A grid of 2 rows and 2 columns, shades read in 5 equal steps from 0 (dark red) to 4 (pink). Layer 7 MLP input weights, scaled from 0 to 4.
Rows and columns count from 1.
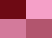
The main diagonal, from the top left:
0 2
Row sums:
4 5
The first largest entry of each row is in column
2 1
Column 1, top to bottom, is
0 3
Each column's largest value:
3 4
